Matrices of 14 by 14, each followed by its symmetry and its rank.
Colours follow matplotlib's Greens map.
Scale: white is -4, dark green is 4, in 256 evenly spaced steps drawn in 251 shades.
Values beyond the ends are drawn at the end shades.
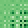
symmetric, rank one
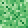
symmetric, full rank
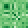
symmetric, rank three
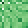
symmetric, rank three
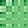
symmetric, rank one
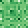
symmetric, rank three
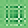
symmetric, rank one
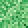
symmetric, full rank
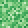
symmetric, full rank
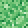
symmetric, full rank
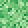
symmetric, full rank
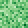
symmetric, full rank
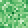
symmetric, full rank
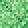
symmetric, full rank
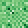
symmetric, rank three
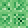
symmetric, rank three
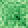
symmetric, rank three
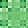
symmetric, rank one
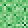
symmetric, rank three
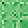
symmetric, rank three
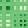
symmetric, rank one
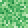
symmetric, full rank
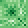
symmetric, rank three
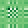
symmetric, rank one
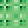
symmetric, rank one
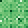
symmetric, rank three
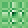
symmetric, rank one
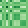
symmetric, rank one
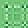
symmetric, rank one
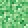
symmetric, full rank
